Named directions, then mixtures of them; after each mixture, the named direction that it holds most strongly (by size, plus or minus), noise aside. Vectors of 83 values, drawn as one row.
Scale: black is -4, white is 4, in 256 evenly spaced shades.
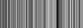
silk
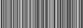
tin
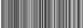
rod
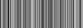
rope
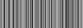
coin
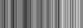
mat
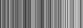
mat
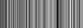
silk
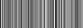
tin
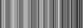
mat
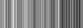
mat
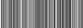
tin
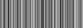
rope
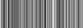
rod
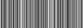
tin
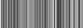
rod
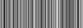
coin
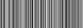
coin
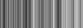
mat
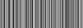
coin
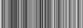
rod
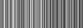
coin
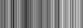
mat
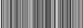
tin
